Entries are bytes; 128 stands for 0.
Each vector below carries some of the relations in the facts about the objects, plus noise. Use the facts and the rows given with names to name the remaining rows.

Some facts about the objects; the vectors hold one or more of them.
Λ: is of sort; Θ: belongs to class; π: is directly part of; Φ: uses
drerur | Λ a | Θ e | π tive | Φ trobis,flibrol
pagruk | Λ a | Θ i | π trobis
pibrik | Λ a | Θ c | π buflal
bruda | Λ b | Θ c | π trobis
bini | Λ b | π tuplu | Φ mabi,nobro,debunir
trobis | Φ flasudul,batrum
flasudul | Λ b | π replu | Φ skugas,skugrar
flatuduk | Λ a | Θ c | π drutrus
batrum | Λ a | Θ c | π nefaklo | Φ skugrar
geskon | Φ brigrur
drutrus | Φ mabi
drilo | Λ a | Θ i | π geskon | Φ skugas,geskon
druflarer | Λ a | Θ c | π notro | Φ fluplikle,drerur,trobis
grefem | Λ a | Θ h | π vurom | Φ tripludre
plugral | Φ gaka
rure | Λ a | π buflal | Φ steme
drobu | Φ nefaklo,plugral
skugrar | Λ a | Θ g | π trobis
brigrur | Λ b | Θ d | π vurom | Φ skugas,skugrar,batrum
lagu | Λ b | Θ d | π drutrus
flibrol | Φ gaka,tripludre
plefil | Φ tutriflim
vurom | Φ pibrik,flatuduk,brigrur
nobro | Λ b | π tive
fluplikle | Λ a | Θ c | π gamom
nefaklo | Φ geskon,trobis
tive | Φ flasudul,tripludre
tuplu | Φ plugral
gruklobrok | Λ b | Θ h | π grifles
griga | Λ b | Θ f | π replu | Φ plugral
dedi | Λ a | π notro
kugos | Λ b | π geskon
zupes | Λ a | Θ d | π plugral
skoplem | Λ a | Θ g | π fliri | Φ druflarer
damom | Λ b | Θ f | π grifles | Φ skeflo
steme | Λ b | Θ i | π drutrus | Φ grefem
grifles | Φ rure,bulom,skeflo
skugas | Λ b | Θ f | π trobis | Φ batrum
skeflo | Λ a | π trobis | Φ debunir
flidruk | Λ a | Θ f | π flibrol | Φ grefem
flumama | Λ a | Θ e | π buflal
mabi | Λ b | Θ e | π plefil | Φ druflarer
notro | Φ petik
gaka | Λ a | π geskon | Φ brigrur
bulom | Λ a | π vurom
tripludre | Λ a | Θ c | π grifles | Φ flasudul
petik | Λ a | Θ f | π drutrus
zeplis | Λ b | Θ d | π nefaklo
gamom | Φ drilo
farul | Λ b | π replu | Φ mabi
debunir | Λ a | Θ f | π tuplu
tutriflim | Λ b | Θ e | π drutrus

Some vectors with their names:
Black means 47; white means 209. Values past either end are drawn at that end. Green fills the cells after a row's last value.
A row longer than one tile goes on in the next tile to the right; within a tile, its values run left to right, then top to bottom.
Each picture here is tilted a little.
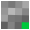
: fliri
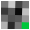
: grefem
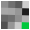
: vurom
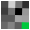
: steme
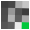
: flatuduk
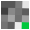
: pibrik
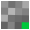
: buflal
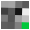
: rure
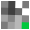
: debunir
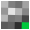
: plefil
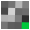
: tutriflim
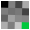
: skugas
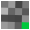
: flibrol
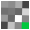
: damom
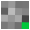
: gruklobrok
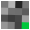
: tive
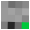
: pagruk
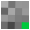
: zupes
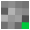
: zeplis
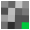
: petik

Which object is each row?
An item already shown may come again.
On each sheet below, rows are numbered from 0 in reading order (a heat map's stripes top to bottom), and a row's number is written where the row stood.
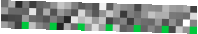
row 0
tive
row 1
trobis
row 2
grifles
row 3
nobro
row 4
drerur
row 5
replu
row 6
damom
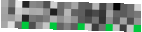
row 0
farul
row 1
vurom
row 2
lagu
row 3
tripludre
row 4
skugrar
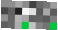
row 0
bulom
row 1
trobis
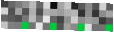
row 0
trobis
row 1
bini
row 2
griga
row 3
fluplikle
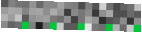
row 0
bruda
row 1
pagruk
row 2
drerur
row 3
fluplikle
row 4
batrum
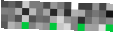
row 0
geskon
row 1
nefaklo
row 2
mabi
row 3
brigrur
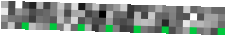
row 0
drutrus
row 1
flasudul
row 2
bini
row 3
grefem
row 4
flidruk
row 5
tutriflim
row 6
skeflo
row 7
kugos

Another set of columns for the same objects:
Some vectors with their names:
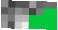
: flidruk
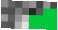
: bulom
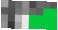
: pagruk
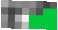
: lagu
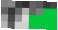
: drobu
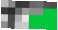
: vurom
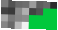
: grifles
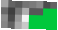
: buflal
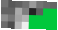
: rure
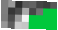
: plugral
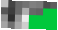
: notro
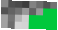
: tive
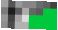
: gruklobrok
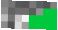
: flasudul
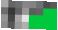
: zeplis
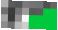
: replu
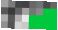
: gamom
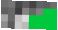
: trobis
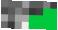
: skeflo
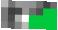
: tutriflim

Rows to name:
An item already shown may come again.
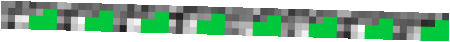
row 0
skugas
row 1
flatuduk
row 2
skugrar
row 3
vurom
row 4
steme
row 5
flidruk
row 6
flatuduk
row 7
debunir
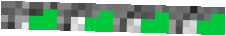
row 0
skeflo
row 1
batrum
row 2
fluplikle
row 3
drerur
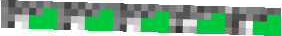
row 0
tripludre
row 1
tripludre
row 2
tripludre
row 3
skugas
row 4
petik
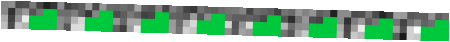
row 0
griga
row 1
grefem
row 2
skeflo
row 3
flibrol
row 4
farul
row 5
damom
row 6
griga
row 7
pibrik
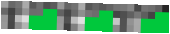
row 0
bruda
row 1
bruda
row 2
bini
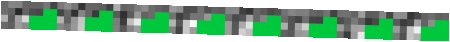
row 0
mabi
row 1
drutrus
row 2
kugos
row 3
brigrur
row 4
nefaklo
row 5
nobro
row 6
skeflo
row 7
geskon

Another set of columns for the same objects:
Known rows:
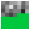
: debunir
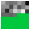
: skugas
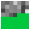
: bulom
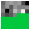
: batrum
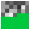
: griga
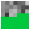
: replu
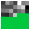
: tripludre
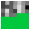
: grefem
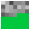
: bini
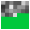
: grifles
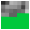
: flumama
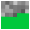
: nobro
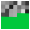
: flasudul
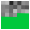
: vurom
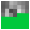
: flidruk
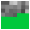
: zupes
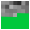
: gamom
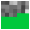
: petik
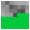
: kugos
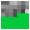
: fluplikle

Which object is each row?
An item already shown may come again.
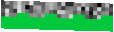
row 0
grefem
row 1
damom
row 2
flibrol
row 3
trobis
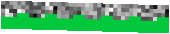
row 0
steme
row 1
tripludre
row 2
kugos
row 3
mabi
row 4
farul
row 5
tive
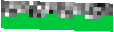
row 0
rure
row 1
skeflo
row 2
flidruk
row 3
nefaklo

